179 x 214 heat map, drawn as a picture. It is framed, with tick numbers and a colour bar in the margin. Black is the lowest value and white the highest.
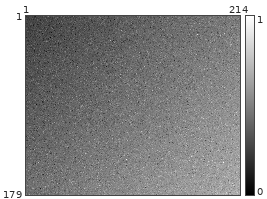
Ninth with the highest average: bottom right. Ninth with the lowest average: top left. Stripes: none. Histogram: bell-shaped. Mirror symmetry: none. Slope: up to the bottom right.
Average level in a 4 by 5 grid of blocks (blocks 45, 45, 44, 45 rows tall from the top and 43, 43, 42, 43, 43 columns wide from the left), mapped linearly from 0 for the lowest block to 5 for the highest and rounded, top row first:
01123
11234
12344
23445
